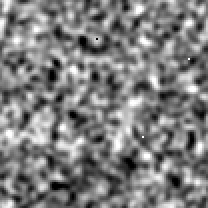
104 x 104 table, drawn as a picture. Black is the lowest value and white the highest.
Neither half mirrors the other. The field is mottled with small blotches. Three lone cells stand out: two far higher and one far lower than their neighbours. On average the colour sits 50% of the way up the scale.
